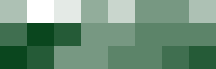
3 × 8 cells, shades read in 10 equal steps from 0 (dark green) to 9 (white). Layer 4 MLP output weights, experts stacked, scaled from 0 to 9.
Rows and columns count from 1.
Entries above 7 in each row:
2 0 0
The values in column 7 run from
2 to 4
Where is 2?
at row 2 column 1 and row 3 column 7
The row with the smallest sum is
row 3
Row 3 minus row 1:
-6 -8 -4 -1 -4 -1 -2 -5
